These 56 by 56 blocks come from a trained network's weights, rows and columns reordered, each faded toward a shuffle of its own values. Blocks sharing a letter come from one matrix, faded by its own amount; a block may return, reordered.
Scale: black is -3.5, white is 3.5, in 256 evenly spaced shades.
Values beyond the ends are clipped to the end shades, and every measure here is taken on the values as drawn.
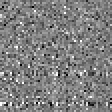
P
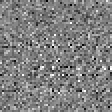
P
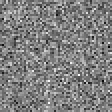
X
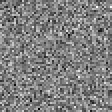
X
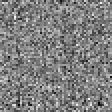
X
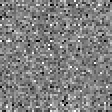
P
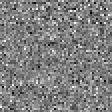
P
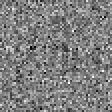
X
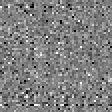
P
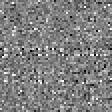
P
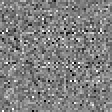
P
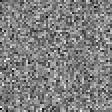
X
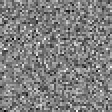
X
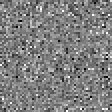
P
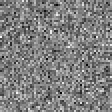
X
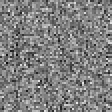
X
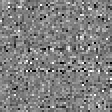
P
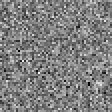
X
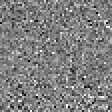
P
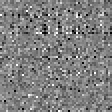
P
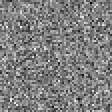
X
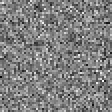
X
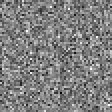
X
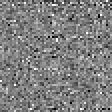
P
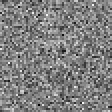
X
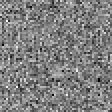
X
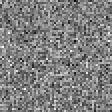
X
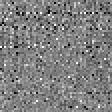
P
